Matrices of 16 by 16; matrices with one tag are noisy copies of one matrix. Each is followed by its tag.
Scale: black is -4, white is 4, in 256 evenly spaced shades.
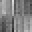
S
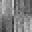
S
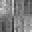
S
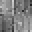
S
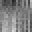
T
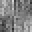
S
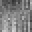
T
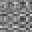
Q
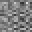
Q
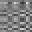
Q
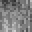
T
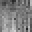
T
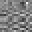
Q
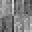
S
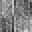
S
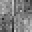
S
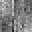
S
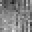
T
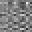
Q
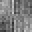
S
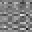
Q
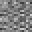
Q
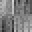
S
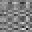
Q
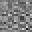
Q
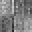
S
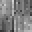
S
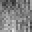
T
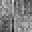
S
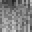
T
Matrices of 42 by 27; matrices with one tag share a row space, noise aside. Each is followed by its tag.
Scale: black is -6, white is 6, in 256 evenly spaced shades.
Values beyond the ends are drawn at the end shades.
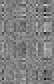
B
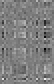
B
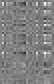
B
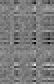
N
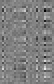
B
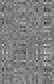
B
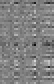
N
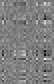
B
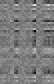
N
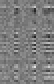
N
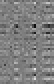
N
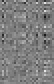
B
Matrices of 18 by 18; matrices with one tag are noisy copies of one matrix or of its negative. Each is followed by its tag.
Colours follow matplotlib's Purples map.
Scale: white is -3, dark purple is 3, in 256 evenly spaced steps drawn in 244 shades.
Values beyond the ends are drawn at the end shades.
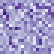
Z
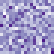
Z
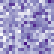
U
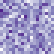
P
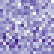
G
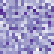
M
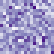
Z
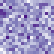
P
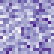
U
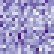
M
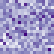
G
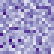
Z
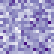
U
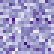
U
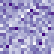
Z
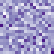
Z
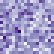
U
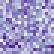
G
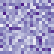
Z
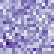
G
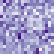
M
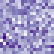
G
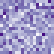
Z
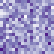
P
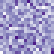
Z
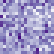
M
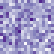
U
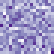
Z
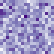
P
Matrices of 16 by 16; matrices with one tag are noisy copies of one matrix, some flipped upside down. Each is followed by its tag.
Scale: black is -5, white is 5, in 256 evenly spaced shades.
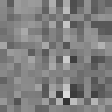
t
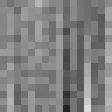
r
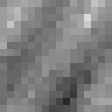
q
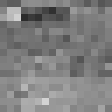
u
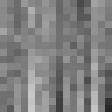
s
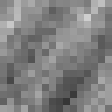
q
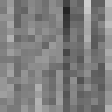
r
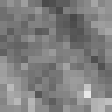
q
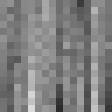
s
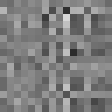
t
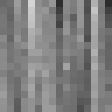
s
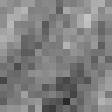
q
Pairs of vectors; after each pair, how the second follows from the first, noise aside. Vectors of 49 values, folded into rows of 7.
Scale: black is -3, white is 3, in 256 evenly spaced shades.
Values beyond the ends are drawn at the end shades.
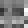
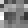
reversed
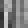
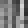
reversed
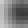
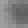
shrunk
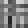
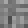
shrunk
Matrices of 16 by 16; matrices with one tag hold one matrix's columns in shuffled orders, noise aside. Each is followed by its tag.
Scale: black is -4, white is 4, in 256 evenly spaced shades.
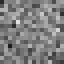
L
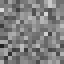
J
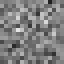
L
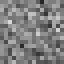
L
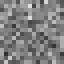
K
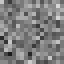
K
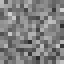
J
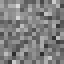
K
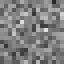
L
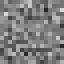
J
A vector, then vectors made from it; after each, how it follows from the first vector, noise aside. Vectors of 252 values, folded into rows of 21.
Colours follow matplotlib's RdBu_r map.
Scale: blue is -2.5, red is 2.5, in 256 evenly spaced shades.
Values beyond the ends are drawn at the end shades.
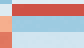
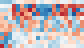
sign-scrambled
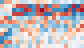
sign-scrambled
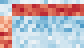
copied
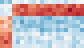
copied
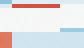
partly zeroed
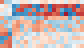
sign-scrambled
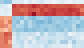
copied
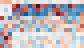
sign-scrambled
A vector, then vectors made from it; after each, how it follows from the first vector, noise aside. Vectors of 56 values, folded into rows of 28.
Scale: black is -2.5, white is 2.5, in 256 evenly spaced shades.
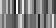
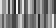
copied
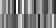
copied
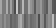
shrunk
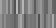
shrunk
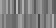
shrunk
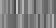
shrunk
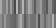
shrunk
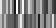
copied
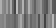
shrunk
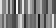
copied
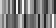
copied
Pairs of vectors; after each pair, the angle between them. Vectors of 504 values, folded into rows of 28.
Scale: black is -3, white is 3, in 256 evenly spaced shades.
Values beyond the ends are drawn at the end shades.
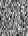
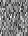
nearly opposite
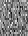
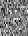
partly opposed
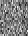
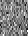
partly aligned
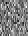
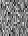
nearly opposite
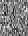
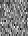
partly opposed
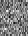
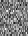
nearly parallel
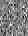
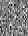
nearly parallel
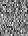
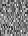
nearly parallel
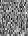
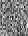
partly opposed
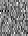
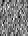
orthogonal
